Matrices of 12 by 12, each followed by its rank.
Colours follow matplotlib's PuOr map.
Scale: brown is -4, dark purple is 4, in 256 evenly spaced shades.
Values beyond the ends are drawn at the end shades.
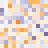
full rank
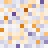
full rank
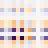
one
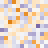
full rank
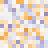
full rank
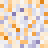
full rank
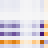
one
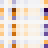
one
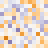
full rank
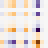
one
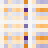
one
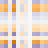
one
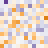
full rank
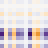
one
